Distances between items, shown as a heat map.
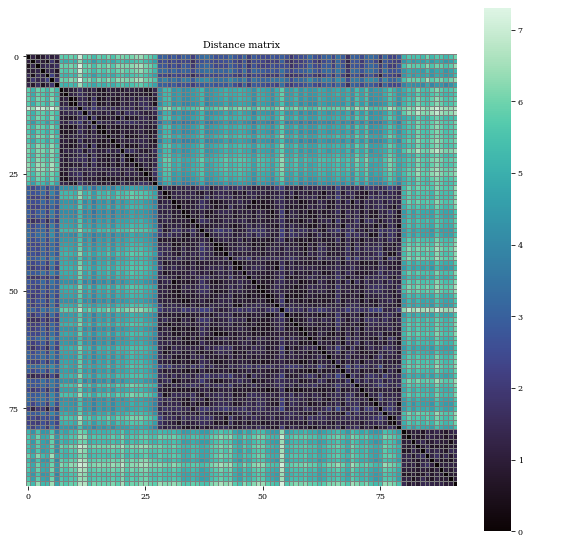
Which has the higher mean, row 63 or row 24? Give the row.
24
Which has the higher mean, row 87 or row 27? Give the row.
87
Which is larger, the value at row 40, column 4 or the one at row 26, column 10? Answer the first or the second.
the first
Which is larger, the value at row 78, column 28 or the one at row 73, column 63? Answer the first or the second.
the first
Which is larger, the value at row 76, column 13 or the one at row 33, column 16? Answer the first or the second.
the first
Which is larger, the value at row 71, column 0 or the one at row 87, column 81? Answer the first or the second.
the first
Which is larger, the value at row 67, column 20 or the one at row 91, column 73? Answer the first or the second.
the second
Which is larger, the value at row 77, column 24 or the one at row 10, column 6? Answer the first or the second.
the first
